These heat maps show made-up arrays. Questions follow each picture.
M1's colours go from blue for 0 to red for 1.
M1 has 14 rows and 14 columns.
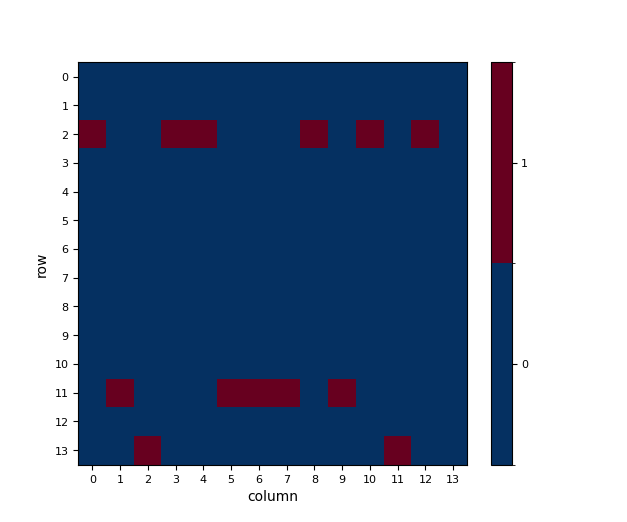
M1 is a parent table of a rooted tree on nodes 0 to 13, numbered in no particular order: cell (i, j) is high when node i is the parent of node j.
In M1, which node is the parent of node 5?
11
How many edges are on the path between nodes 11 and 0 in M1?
3
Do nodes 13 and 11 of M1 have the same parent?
no
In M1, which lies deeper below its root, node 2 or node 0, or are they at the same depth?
node 0
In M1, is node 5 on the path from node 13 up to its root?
no
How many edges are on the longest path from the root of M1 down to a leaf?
2
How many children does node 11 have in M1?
5
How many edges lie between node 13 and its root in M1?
0
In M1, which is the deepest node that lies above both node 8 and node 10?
2
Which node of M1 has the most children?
2
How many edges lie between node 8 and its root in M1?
2
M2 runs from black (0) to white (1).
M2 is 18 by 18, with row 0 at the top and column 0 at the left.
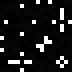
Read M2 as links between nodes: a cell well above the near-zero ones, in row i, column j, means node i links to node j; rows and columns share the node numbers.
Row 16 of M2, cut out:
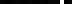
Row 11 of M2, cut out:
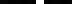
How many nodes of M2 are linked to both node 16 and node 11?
0
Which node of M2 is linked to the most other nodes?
node 15
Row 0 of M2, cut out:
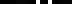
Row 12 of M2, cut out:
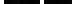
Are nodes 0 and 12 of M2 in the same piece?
yes
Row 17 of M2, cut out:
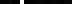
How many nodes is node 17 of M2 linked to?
1
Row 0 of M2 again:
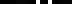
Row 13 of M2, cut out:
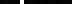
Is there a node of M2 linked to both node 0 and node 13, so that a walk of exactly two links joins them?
no
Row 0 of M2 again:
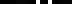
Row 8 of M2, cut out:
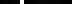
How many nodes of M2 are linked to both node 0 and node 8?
0
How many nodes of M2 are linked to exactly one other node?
11
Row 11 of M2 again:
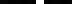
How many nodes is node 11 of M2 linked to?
2
